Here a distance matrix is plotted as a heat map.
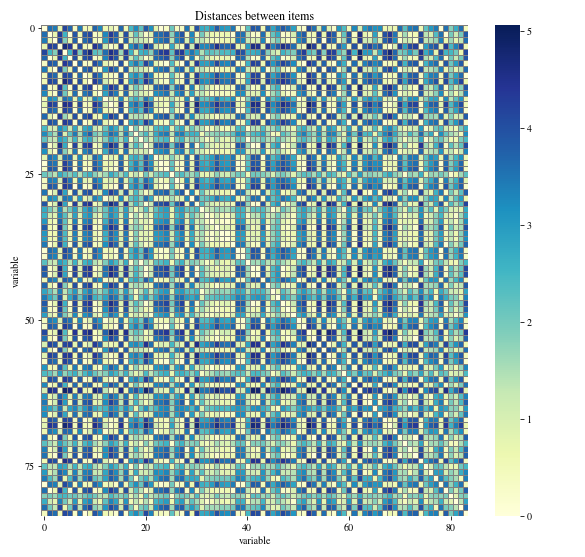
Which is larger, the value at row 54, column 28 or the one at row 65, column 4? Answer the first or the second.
the first
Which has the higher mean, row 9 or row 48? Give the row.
9
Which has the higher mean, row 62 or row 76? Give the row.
62
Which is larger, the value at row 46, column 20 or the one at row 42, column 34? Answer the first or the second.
the first
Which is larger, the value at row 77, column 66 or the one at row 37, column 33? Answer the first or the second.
the first
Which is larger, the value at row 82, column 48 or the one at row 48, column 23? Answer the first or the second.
the second
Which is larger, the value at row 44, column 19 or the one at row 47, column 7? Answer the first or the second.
the first
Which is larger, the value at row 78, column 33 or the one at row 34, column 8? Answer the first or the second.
the second
